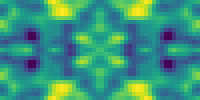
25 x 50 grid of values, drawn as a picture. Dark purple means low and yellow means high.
No single row or column stands out from its neighbours. On average the colour sits 50% of the way up the scale. There are no regular stripes. Its left and right halves mirror each other, and so do its top and bottom.
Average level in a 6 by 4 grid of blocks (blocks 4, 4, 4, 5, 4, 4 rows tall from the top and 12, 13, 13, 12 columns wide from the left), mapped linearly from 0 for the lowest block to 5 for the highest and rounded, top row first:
2 5 5 2
3 2 2 3
0 2 2 0
1 2 2 1
3 2 2 3
2 5 5 2
